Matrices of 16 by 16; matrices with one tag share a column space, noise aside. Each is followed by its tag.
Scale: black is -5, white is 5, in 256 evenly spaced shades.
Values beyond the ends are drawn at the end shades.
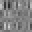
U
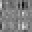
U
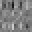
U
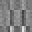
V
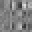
U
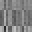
V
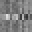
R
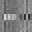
R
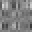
U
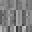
V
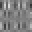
U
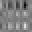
U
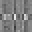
R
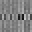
R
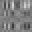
U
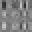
U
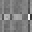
R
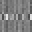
R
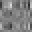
U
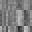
V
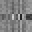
R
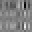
U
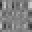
U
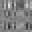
U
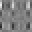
U
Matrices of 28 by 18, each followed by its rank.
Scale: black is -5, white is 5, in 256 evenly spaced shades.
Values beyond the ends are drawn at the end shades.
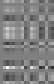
one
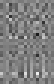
three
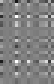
one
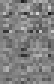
three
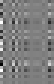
one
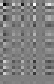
one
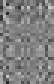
three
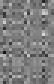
three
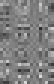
three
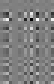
one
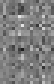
three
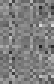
three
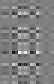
one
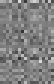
three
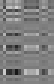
one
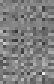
three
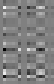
one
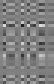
one
